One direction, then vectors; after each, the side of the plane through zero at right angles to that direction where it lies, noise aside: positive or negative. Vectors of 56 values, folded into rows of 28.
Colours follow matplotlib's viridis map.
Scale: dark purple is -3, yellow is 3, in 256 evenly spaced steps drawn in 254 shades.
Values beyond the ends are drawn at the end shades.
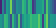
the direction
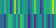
negative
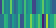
positive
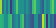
negative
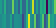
negative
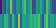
positive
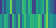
positive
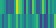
negative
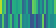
negative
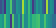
positive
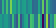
positive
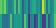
negative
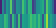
positive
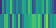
positive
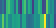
positive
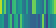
negative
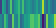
positive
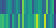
positive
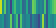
negative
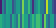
positive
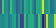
positive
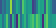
positive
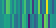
positive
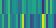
negative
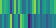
negative
